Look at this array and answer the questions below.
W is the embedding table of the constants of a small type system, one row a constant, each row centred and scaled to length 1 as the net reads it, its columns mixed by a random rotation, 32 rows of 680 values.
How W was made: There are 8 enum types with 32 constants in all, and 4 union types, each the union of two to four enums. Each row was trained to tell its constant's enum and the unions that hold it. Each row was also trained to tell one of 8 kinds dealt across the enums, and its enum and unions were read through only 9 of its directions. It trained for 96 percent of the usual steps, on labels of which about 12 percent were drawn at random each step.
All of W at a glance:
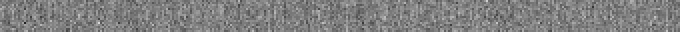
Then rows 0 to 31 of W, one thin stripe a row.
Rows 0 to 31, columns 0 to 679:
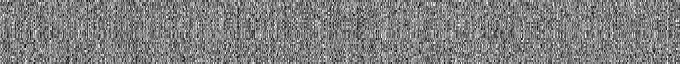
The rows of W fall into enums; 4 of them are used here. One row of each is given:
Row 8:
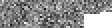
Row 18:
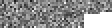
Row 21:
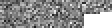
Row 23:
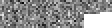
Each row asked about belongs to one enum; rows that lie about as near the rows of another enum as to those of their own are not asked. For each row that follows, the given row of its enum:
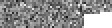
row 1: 21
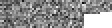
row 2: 21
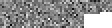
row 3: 8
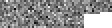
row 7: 18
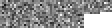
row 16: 18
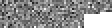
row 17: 18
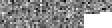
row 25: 23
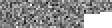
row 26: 21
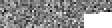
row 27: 18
